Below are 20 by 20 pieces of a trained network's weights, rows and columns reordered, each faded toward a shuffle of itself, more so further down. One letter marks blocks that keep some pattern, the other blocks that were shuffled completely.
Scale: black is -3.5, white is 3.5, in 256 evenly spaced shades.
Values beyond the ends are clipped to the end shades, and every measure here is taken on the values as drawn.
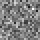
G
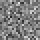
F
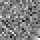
G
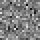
G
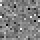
G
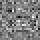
F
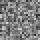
G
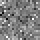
G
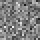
G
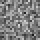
G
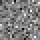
G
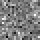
G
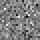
G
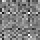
F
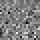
F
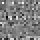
F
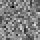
G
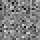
F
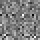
F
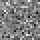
G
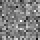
F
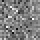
G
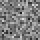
G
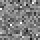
G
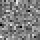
G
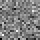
F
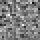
F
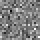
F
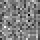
F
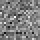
G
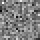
G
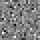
G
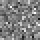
G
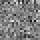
F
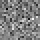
G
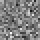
G
